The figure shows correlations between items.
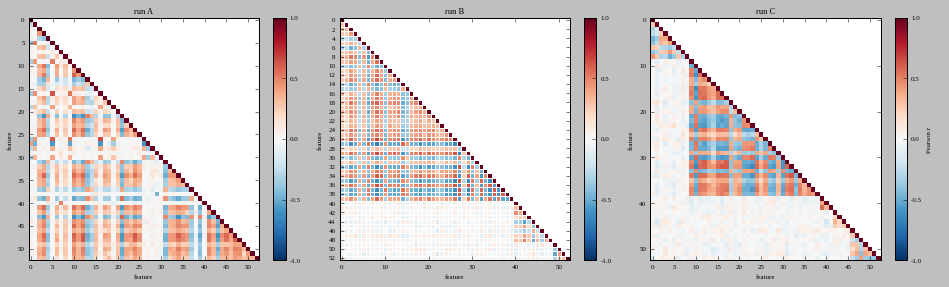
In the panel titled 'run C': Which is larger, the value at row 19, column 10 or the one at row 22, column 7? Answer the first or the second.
the second
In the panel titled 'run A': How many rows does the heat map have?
53
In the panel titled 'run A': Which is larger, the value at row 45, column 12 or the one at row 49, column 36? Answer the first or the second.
the first
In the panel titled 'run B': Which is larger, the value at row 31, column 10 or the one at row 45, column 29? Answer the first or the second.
the second
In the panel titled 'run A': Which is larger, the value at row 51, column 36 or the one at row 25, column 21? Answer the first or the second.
the first
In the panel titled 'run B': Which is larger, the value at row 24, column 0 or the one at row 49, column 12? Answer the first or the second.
the first
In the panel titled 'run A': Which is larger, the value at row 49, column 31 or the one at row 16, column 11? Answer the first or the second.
the second
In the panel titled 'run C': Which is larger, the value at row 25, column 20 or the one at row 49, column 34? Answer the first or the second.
the first
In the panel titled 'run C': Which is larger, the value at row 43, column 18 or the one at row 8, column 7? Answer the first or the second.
the first
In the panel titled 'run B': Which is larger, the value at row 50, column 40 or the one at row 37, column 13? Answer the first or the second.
the first
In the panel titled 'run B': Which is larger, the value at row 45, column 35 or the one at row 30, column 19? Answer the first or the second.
the first
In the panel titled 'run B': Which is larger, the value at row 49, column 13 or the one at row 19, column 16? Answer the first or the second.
the second
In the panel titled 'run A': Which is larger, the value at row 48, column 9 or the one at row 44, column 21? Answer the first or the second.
the first
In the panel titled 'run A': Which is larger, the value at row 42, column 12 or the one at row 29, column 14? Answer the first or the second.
the first
